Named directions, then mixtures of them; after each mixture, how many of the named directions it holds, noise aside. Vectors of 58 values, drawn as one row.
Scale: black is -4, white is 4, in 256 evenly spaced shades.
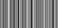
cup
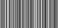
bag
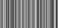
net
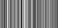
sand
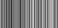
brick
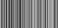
two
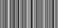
one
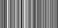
one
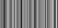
three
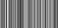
three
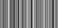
one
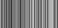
one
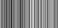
one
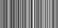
two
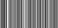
two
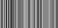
three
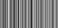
one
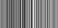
three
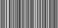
one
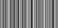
one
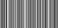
two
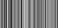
two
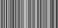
three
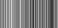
one
